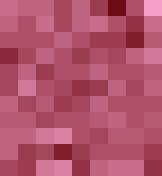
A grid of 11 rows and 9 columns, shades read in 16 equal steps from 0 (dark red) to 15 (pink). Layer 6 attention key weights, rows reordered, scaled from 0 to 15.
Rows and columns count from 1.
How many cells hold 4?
4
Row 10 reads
9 5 6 2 5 7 7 7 5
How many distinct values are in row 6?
6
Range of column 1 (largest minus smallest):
7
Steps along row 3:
same same up down down same down up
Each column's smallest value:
3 5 5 2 4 5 0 2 4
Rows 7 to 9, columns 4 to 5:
5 6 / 7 7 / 12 7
